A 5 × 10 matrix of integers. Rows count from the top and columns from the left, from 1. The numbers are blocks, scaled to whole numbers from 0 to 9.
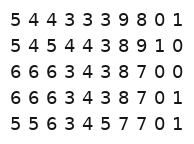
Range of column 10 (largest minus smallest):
1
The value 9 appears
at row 1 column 7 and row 2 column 8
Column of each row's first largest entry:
7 8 7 7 7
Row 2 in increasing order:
0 1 3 4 4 4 5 5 8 9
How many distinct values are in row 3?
6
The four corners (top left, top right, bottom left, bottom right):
5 1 5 1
